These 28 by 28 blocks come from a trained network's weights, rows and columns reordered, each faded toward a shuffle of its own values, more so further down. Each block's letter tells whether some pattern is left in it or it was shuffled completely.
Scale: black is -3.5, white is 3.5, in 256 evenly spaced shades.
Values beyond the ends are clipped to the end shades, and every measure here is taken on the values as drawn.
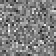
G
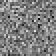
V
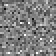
G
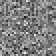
V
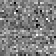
V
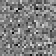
V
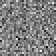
V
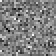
G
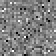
G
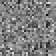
V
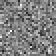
G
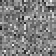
V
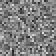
V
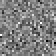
V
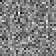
V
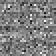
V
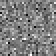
G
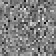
V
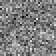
G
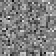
V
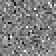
G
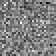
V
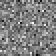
G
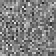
V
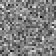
G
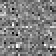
V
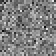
G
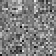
V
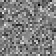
G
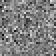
V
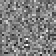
V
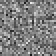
G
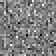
G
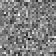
V
